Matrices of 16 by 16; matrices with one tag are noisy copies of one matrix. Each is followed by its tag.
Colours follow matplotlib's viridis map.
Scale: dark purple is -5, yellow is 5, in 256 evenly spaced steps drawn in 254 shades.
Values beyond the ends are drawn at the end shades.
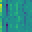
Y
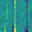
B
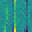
B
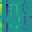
Y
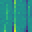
B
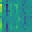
Y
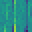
B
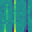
B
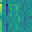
Y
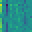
Y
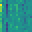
Y
